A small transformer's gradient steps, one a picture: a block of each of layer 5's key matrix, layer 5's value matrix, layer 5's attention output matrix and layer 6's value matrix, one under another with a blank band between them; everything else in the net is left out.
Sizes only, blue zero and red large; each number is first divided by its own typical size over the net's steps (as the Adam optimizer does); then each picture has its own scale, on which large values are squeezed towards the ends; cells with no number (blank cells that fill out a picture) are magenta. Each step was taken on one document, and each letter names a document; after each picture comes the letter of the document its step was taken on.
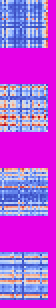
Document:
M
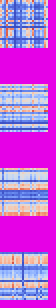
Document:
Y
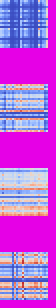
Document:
Y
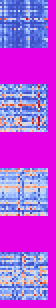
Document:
M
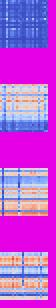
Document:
Y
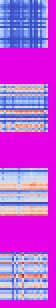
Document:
Y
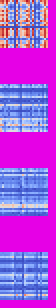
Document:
M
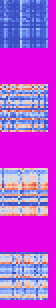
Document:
Y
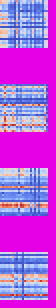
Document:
M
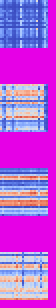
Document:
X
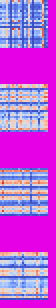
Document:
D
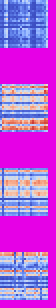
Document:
D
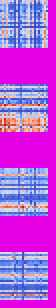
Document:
M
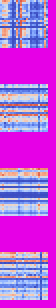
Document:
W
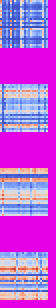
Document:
X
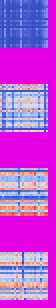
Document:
Y
